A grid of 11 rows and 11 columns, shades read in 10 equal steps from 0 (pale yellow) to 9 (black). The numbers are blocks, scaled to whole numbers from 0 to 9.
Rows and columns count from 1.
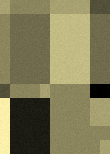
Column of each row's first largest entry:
10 2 2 2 2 2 10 2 2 2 2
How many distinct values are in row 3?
3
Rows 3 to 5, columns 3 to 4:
5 5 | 5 5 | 5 5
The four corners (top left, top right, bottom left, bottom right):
3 6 0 3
